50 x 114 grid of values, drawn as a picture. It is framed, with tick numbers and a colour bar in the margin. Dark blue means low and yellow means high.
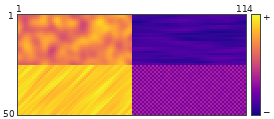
It is made of 2 by 2 panels. Panel 1,1: high, blotchy. Panel 1,2: very low, streaked across, faint in contrast. Panel 2,1: very high, slanting up to the right, faint in contrast. Panel 2,2: low, checkered.
